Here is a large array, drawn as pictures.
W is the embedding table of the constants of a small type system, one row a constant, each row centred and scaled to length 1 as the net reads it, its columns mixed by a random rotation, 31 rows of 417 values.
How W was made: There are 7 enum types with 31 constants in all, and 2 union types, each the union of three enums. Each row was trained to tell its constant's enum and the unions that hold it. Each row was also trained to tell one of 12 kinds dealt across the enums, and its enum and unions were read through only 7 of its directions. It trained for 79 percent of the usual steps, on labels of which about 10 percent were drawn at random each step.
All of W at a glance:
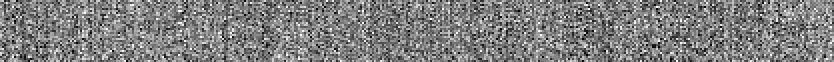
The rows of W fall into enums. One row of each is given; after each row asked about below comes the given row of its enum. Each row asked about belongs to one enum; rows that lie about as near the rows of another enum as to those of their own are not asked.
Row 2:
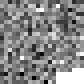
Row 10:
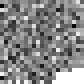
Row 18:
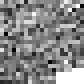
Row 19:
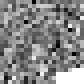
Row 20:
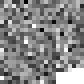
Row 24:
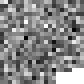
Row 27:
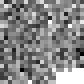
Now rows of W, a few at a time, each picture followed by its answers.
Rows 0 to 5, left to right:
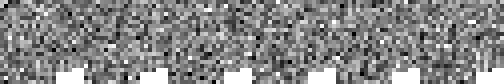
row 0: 2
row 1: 27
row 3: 24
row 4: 2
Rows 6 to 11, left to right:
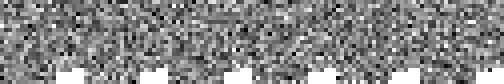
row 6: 2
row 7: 19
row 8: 20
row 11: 24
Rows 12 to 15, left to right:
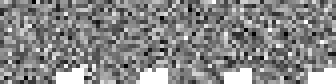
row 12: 19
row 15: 24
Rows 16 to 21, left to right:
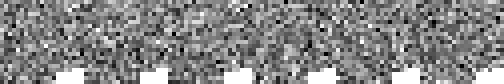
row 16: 27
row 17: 24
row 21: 27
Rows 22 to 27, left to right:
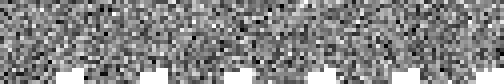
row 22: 2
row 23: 27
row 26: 20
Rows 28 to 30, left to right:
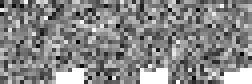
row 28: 10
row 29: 18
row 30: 19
